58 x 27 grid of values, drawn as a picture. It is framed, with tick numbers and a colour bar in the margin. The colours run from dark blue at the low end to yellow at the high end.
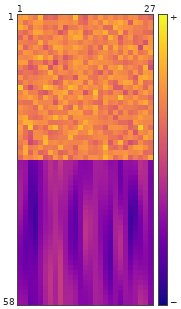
It is made of 2 by 1 panels. Panel 1,1: high, fine-grained. Panel 2,1: low, streaked downward.
